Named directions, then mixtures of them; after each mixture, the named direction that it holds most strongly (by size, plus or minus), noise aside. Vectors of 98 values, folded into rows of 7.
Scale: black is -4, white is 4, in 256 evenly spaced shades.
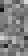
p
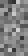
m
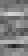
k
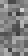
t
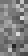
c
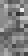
t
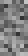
c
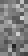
c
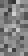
m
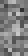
t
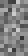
m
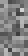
t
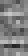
k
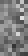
c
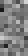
p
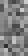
t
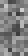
t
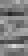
k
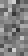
m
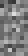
m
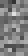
m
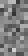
m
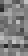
p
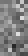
c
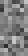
p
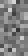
m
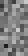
m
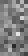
c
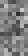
t
